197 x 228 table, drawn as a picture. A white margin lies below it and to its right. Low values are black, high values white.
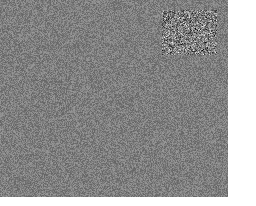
Roughest part: top right. Odd patch: rougher, in the top right. Histogram: heavy tails on both sides. Mirror symmetry: none. Stripes: none.
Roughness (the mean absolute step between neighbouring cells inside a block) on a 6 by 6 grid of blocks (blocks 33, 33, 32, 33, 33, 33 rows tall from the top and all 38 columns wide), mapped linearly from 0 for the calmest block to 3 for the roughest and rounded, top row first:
000033
000033
000000
000000
000000
000000
